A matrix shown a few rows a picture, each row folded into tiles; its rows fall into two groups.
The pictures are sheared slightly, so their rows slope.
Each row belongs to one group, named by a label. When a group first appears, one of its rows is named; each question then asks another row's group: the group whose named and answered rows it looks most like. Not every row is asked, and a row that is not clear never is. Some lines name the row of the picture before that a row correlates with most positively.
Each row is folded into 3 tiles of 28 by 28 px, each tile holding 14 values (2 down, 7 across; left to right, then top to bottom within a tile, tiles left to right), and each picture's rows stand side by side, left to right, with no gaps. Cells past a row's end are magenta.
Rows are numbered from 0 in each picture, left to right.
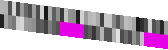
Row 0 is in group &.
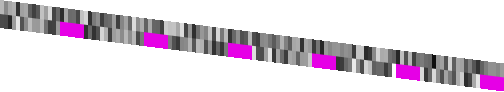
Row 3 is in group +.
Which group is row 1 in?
&
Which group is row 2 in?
&
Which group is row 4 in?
&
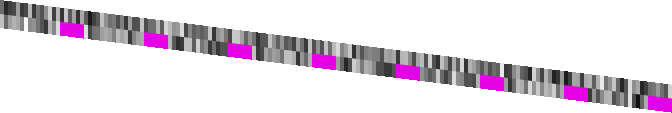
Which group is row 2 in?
&
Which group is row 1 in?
+
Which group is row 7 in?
&
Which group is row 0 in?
+
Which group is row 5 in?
&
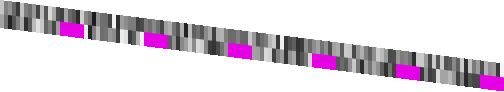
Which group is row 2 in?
&
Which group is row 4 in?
&
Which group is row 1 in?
+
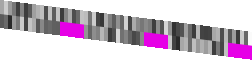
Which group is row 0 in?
&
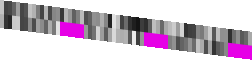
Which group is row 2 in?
&
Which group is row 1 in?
+
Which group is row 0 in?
+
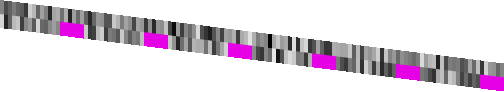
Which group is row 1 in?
+
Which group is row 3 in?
&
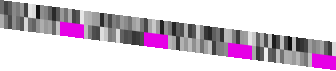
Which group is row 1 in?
&
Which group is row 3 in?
+
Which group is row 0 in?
+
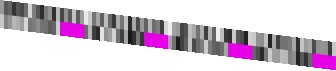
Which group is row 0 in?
+
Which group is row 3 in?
&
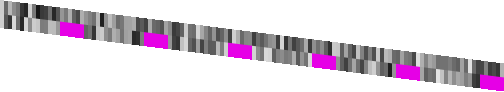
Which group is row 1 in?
&
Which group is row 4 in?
&
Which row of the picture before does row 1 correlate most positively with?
3
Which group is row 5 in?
&
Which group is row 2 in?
+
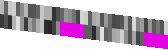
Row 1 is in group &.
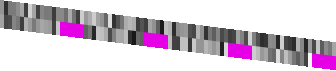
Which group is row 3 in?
+
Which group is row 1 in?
&
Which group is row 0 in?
+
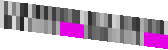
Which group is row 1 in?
+
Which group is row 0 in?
+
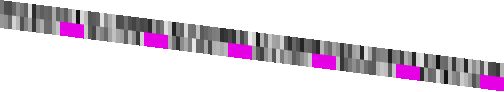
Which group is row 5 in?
&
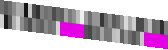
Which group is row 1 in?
&
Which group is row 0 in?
+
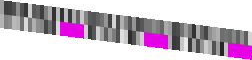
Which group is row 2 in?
+
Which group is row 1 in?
+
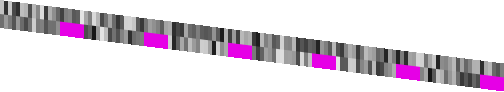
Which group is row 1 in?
&
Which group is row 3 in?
+
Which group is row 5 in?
&
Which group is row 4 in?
+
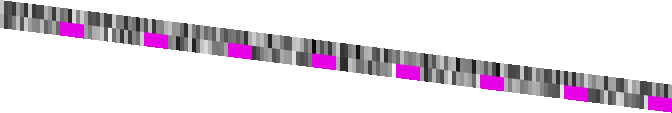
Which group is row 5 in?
+
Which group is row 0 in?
+
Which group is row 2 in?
&
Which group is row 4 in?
+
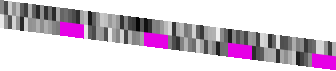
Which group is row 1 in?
+
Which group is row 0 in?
+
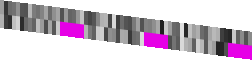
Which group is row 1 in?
+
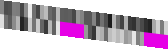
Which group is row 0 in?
+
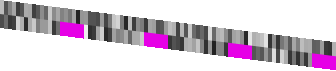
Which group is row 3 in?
&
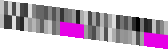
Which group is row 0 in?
+
